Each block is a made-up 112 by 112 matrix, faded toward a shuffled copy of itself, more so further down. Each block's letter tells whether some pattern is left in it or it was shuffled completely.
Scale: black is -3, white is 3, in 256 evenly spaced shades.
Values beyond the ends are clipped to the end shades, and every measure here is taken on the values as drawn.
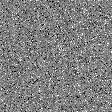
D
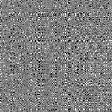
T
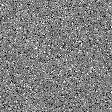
D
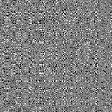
T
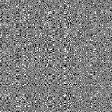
T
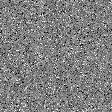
D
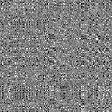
T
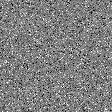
D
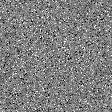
D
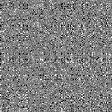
T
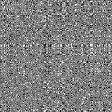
T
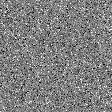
D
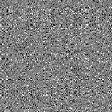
T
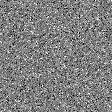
D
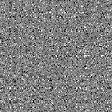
T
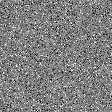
D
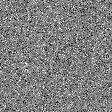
D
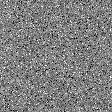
D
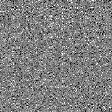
T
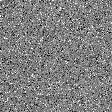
D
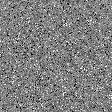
D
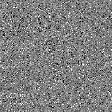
T
